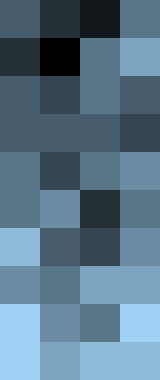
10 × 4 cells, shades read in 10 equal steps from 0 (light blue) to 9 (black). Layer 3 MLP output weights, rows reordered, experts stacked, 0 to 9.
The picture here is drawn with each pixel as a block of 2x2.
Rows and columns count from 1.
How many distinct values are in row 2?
4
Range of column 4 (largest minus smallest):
6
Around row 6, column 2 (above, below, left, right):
6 5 4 7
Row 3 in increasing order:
4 5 5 6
